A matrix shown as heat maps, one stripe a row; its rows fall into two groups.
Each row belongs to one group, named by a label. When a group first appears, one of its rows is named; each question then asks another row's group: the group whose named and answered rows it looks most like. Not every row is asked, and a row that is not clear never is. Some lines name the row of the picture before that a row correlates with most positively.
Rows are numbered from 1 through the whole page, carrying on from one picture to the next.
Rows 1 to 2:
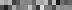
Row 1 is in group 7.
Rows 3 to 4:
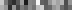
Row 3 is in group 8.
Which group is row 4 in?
8
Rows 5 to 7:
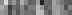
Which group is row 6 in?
8
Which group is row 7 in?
8
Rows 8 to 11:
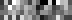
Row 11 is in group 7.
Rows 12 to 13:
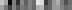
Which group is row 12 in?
8
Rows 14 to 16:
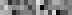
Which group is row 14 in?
8
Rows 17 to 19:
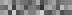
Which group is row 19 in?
8
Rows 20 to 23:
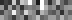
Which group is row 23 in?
8
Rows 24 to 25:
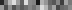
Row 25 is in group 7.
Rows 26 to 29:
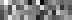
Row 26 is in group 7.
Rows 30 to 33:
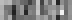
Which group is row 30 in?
7
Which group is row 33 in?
7
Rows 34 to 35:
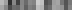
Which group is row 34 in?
8
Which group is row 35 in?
8
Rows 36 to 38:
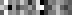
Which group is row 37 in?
8
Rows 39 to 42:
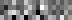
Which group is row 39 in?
8
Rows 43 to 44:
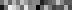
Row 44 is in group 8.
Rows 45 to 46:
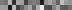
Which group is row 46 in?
8
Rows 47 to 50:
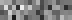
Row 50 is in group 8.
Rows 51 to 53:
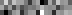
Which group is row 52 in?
7
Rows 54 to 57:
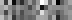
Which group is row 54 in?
7
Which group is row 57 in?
7
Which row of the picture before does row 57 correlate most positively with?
52
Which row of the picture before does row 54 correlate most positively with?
52
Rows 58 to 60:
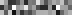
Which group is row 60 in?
7
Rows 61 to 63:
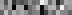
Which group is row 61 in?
7
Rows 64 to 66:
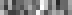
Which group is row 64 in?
7
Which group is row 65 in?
7
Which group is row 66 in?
8
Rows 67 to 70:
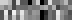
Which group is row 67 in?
7
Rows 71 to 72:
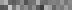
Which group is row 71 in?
8
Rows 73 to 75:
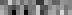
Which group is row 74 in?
8
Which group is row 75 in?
8
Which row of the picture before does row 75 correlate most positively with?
71
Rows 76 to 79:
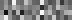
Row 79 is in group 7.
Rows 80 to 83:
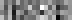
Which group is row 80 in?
7
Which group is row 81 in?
7
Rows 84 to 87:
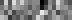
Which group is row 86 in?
7
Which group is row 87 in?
8
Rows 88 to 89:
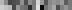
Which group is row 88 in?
8
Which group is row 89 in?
7
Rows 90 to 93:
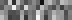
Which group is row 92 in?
8
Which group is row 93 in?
8
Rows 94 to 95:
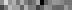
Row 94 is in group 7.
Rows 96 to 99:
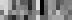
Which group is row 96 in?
7
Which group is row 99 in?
8
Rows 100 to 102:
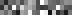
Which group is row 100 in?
7
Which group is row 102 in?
7
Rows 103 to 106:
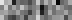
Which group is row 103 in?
7
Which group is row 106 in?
8
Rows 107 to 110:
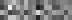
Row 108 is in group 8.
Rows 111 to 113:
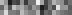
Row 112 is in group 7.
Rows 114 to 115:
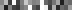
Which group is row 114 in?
8
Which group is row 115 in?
7
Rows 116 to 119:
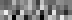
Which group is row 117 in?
7
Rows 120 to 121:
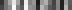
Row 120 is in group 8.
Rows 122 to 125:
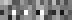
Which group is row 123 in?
8
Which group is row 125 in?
8
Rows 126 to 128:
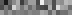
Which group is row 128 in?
7
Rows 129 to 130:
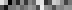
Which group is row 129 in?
8
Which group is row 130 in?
7
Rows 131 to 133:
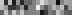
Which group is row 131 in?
7
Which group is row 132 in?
8
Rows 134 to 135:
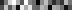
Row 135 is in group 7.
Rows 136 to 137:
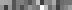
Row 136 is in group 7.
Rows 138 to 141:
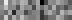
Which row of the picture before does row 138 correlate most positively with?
136
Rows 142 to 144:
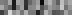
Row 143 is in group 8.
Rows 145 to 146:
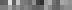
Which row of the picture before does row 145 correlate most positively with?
144
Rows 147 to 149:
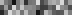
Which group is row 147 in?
8
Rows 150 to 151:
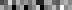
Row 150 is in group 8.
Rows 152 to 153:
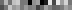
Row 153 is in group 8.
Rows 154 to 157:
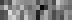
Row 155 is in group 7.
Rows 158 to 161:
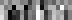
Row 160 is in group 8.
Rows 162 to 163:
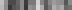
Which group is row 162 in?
8
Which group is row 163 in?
8
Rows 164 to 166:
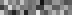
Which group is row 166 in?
8
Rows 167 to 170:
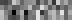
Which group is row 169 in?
8
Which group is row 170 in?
8
